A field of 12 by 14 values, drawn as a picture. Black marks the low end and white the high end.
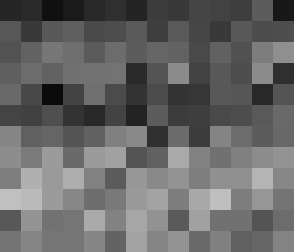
There is an overall slope up to the bottom. Horizontal stripes repeat 2 times down the table. No row or column stands out. On average the colour sits 40% of the way up the scale.
